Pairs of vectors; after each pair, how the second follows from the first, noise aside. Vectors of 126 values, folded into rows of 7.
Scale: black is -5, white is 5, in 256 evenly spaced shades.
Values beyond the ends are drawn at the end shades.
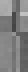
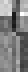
scaled up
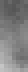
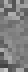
sign-scrambled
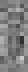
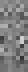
sign-scrambled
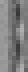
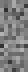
shuffled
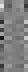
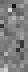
shuffled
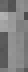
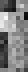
scaled up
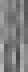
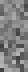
sign-scrambled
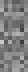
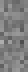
shrunk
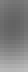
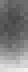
scaled up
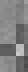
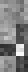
scaled up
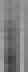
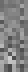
sign-scrambled
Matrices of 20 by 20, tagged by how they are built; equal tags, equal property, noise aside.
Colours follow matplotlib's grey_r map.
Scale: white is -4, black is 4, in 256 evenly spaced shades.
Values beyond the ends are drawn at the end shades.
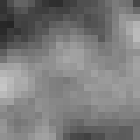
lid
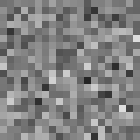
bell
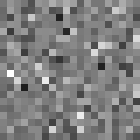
bell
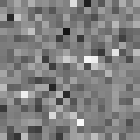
bell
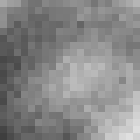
lid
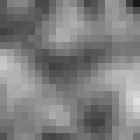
lid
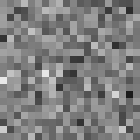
bell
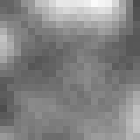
lid
